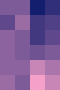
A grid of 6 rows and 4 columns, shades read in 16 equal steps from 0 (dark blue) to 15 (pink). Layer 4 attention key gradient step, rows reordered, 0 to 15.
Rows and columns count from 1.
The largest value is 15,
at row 6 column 3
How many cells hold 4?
1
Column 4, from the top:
2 4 5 7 10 12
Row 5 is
8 8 12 10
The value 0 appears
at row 1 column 3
